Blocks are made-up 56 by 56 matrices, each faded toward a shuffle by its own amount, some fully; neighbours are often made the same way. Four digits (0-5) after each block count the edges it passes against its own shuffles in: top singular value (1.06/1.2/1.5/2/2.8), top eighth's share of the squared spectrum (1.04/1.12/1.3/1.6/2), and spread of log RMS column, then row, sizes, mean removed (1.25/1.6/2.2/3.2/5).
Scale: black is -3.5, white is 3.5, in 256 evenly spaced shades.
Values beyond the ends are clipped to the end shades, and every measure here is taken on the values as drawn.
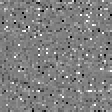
2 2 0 0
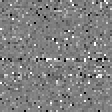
3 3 0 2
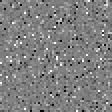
0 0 0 0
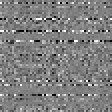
4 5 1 4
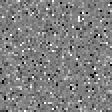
0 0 0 0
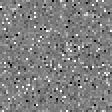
0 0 0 0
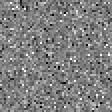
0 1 0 0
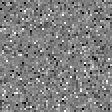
0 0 0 0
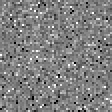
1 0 0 0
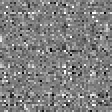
3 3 1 3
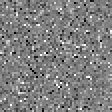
0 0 0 0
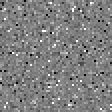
0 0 0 1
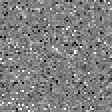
1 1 0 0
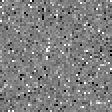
0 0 0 0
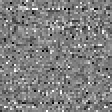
3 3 0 2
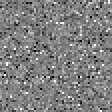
2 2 0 1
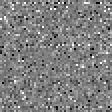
2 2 0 1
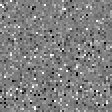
1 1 0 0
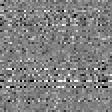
4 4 1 3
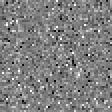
2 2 1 0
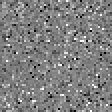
2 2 0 1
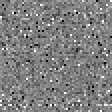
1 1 0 1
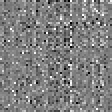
4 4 2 2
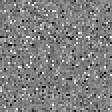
2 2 0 1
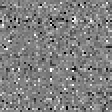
3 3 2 2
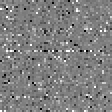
2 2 0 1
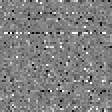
2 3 1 2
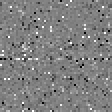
2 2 0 1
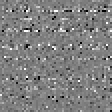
2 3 2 3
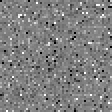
0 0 0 0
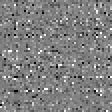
2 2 2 2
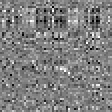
4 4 3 3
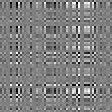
5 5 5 4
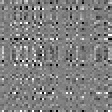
4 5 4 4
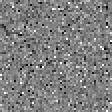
0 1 1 0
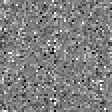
1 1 2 0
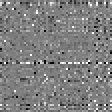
4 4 1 2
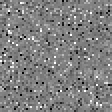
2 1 0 0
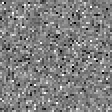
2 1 0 0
